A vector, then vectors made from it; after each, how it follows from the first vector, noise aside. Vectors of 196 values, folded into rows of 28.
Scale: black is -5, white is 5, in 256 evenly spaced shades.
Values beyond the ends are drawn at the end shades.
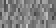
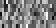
scaled up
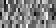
scaled up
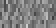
copied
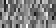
scaled up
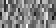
scaled up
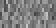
copied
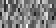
scaled up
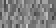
copied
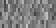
copied
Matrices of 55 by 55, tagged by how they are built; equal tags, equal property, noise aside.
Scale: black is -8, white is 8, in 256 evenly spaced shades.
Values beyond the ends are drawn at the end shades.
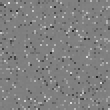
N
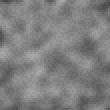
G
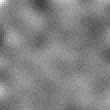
G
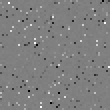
N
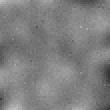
G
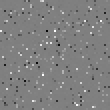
N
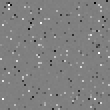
N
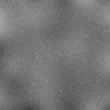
G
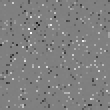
N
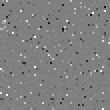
N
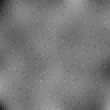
G
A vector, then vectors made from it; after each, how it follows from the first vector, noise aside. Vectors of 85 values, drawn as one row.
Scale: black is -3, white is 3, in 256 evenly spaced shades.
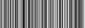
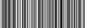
reversed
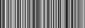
wrapped around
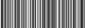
wrapped around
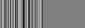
partly zeroed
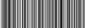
reversed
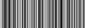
reversed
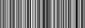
wrapped around
